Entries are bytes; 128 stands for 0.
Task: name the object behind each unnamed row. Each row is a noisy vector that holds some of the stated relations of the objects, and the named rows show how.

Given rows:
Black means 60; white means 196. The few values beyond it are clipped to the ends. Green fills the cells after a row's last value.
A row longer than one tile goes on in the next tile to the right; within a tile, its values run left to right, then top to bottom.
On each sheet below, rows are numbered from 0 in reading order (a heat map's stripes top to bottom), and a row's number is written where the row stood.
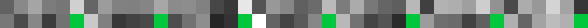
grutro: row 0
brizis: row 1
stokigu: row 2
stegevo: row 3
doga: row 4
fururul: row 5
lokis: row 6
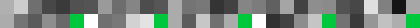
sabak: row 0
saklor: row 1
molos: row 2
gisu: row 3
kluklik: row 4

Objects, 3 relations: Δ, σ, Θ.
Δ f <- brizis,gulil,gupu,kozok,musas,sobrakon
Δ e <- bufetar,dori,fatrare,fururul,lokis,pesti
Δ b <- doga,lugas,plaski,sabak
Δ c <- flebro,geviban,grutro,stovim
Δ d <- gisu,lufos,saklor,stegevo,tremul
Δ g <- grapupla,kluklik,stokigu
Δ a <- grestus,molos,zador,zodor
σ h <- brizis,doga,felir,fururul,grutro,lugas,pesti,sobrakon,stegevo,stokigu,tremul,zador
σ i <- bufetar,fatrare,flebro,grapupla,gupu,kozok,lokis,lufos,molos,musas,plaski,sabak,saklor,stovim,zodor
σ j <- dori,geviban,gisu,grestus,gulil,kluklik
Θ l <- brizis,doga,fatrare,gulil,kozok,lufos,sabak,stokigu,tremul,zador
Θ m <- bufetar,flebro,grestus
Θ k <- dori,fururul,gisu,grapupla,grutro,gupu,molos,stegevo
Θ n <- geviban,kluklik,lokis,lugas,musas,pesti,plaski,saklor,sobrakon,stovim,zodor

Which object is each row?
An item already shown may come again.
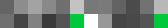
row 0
grutro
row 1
tremul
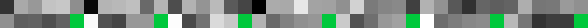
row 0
fururul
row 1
sobrakon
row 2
musas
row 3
pesti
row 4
gupu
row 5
lufos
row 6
brizis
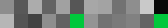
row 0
gulil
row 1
fatrare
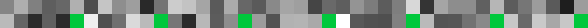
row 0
doga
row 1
plaski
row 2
flebro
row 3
stovim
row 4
stegevo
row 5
felir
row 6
zodor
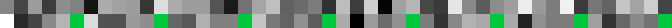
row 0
gisu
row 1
lugas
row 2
grapupla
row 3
kozok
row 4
grestus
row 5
geviban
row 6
bufetar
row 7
dori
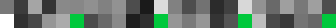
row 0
gisu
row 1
stokigu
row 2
zador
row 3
gulil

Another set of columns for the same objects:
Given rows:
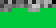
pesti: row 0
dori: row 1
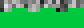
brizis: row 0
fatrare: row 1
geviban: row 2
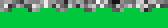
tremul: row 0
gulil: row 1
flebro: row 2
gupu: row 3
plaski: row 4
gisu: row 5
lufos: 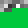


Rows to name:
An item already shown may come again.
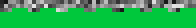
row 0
lugas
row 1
gisu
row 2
bufetar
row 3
lokis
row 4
zodor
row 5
grutro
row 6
grestus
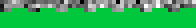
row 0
sobrakon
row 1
zodor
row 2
fururul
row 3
kozok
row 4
dori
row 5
gulil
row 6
kluklik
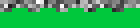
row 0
tremul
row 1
felir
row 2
doga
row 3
gisu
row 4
stovim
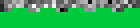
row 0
musas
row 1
sabak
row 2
saklor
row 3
dori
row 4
stegevo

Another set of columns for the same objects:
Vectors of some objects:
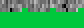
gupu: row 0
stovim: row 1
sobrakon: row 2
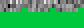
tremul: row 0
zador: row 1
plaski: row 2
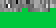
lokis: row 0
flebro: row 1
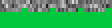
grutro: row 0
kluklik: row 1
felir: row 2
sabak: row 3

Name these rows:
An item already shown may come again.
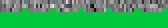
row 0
stovim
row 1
geviban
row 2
stegevo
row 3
brizis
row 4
grapupla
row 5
plaski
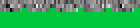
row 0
kozok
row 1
fatrare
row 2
lugas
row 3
flebro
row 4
gulil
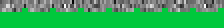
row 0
molos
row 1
zodor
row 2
bufetar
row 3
stegevo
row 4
doga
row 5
sabak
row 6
gisu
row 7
fururul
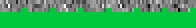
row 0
lokis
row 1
saklor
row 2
dori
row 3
flebro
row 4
pesti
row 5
stokigu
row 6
musas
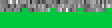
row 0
lufos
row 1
lugas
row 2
grestus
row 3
flebro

